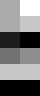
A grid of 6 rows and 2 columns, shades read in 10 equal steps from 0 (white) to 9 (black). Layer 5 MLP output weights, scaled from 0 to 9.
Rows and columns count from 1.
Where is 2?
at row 2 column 2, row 5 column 1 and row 5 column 2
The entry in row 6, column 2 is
9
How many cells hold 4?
1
